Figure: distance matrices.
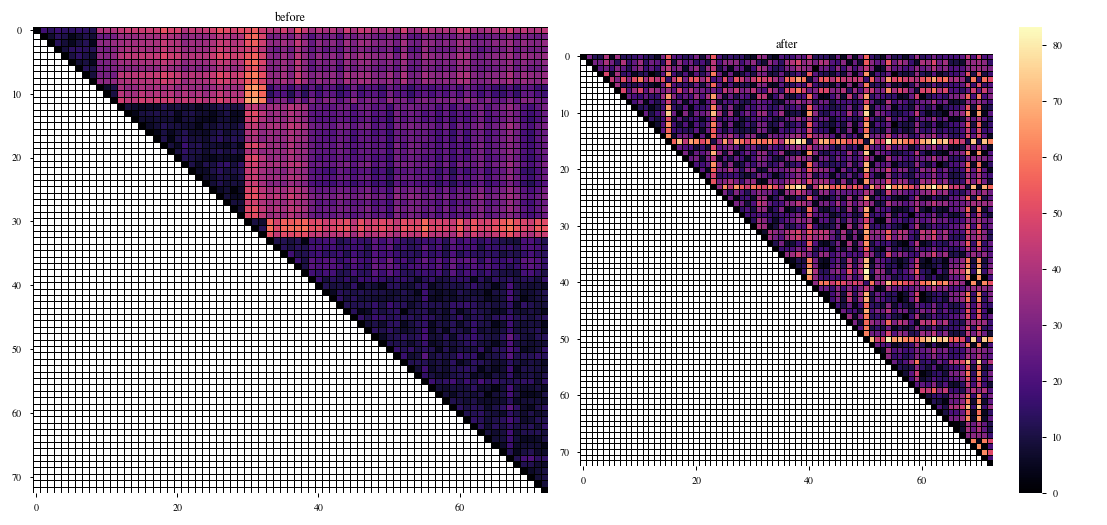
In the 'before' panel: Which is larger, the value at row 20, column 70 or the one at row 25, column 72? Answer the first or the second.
the second
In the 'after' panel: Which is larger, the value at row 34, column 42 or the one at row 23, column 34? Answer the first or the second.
the second
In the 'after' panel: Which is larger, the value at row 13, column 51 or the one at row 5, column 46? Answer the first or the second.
the first
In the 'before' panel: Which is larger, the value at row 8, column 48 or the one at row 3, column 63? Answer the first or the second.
the first
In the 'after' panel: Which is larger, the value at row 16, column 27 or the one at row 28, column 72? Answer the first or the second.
the first
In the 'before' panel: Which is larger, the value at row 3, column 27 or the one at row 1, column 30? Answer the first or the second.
the second
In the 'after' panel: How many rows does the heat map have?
73
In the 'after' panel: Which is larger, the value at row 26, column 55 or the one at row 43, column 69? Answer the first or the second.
the first
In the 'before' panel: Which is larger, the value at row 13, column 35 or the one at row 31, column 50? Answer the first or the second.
the second
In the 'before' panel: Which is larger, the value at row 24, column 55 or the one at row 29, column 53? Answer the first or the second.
the second
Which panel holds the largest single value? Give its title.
after
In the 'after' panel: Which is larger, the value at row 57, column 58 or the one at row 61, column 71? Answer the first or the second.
the first
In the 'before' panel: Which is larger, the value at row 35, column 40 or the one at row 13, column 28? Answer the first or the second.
the first
